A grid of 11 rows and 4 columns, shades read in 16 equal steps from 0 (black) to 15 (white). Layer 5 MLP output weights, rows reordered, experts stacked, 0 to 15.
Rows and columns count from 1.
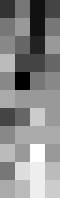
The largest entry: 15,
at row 9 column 3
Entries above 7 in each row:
0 1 2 1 2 4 2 4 4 3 4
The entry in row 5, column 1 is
8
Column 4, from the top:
4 7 9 6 8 9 9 10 9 11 12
